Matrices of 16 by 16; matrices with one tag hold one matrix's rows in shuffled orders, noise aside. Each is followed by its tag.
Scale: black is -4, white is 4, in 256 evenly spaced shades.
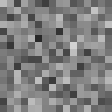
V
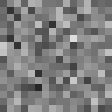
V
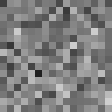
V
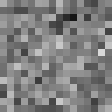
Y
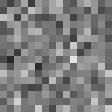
V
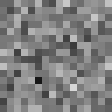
V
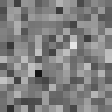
V
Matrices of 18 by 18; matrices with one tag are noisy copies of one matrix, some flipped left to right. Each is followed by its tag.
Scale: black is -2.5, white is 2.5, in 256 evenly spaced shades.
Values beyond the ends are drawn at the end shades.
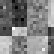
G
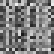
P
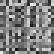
P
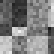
G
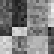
G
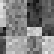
G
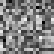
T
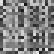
P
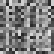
P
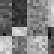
G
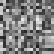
T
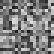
T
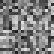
T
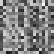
P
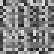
P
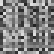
P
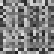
P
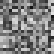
T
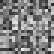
T
